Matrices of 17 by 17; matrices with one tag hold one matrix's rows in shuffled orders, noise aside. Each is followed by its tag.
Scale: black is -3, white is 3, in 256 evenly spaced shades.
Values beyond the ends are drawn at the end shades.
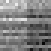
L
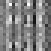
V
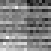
L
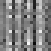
V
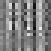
V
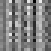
V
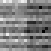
L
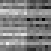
L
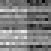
L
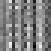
V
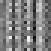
V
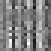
V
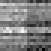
L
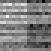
L
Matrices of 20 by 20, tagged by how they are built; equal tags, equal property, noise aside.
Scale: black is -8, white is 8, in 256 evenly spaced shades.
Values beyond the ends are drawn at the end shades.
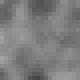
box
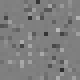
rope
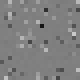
rope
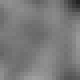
box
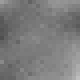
box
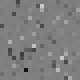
rope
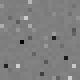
rope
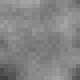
box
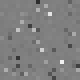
rope
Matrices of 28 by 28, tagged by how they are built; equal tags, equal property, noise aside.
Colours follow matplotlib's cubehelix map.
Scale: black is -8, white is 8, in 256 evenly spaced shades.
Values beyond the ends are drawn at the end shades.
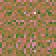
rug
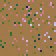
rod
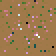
rod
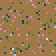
rod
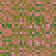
rug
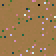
rod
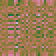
rug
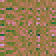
rug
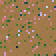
rod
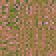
rug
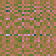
rug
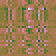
rug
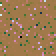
rod
